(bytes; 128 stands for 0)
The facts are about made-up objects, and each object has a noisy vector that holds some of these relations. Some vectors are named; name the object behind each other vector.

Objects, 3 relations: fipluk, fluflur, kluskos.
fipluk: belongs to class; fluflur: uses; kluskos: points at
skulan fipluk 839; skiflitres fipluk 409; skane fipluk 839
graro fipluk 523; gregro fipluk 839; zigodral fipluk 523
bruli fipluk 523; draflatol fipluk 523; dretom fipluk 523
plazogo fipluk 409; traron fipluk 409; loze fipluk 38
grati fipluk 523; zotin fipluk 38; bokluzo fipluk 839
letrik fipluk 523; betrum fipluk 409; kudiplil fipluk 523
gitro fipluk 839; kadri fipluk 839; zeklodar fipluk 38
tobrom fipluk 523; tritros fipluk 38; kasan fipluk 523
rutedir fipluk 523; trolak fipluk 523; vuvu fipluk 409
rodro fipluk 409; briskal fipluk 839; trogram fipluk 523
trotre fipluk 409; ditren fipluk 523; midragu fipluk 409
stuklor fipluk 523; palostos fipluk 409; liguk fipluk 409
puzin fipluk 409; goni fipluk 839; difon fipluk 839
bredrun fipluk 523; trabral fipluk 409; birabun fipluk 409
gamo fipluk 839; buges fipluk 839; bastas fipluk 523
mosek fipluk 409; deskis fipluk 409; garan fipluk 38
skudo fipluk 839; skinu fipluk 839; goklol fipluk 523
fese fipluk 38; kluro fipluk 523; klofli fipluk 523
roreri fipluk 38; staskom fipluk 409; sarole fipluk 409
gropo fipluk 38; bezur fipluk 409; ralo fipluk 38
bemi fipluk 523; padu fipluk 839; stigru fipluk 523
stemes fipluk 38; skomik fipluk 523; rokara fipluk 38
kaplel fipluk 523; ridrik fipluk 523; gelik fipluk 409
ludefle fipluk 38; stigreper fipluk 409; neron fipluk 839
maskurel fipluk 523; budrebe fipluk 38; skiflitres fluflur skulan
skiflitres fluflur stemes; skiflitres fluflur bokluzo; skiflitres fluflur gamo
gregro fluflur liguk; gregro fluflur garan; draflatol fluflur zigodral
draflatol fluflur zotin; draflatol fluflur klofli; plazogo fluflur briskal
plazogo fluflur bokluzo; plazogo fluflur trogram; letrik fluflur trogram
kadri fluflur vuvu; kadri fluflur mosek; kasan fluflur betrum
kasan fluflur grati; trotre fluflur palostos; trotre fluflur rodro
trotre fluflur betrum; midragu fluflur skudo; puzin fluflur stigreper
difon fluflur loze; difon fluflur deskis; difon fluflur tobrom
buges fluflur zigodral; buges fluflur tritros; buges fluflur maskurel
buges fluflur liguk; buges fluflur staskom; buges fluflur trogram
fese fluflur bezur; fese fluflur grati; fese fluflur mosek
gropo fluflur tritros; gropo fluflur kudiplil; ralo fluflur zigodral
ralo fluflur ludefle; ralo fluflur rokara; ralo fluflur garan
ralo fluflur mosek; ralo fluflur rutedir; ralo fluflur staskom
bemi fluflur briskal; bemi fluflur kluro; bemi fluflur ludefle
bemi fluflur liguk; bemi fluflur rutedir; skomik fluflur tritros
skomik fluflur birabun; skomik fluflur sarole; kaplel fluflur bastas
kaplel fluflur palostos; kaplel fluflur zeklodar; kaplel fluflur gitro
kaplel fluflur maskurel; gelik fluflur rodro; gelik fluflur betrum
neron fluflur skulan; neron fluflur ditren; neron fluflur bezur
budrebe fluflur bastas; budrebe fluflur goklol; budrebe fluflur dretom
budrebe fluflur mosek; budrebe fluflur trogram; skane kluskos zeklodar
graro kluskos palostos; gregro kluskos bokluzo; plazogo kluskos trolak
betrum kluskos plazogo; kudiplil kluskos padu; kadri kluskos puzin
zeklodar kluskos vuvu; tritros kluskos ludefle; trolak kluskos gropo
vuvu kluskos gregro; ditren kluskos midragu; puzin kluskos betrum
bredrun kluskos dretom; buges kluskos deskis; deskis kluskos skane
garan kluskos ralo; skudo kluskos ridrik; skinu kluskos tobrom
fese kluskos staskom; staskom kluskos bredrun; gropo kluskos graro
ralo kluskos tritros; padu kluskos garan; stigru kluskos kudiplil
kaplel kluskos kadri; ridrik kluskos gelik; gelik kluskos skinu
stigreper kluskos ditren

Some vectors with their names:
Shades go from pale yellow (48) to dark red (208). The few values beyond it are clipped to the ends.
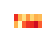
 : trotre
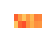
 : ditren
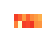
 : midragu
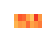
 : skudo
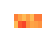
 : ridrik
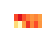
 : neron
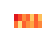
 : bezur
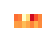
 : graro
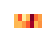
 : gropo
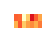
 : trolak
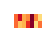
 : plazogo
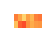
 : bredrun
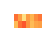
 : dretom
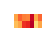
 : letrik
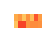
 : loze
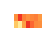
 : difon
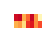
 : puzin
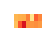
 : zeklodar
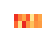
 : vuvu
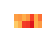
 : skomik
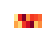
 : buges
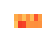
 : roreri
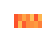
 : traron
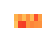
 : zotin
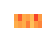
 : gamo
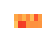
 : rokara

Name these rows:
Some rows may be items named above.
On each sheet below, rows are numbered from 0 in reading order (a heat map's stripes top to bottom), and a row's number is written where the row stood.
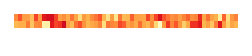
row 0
skulan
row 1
fese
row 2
dretom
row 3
rodro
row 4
briskal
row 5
neron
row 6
bemi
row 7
ludefle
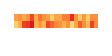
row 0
skomik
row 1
maskurel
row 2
grati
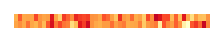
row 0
briskal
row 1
stigru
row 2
budrebe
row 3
skudo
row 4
skinu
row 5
mosek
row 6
kasan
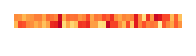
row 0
zigodral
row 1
letrik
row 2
draflatol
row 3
ralo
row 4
deskis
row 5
mosek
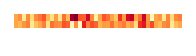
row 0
bokluzo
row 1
rodro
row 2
kadri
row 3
skudo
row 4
puzin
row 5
bokluzo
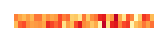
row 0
ridrik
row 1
trogram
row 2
tritros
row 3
kaplel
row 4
palostos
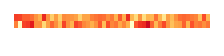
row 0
skiflitres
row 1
grati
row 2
maskurel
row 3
staskom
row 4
gelik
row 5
tobrom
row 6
stigreper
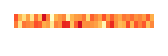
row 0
rodro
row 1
betrum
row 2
garan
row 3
gregro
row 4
liguk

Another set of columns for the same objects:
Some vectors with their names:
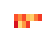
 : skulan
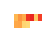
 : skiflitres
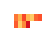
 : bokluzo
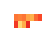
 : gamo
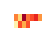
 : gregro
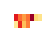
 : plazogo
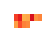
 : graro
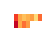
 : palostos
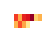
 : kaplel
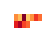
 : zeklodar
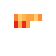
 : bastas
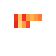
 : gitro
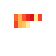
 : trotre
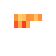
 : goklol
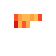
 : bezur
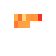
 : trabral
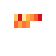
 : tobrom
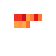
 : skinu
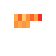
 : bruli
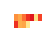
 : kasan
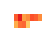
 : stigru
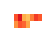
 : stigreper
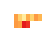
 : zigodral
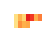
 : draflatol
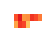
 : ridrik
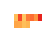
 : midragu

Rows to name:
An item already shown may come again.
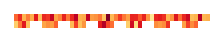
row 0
kudiplil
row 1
skinu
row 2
puzin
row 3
zeklodar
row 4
gropo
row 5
skudo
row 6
trolak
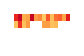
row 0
puzin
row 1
midragu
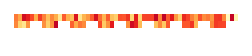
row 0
neron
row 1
briskal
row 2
tobrom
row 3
bokluzo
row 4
vuvu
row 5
kadri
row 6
ditren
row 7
tritros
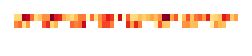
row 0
budrebe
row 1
fese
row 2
ludefle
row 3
garan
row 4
mosek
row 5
ralo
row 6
midragu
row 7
bemi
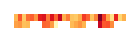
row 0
midragu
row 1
gelik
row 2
letrik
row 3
betrum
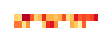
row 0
budrebe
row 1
staskom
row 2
difon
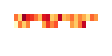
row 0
buges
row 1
trolak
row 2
briskal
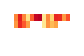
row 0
deskis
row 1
skomik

